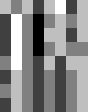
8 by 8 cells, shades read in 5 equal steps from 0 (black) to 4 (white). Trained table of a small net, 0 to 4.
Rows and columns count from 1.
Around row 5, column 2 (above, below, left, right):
4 3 2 2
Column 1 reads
3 1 1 1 2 1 2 1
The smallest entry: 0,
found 3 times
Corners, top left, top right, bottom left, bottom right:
3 3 1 3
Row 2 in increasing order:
0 1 2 2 2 3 3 4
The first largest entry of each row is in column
6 2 2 2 2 2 2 2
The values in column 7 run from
1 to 3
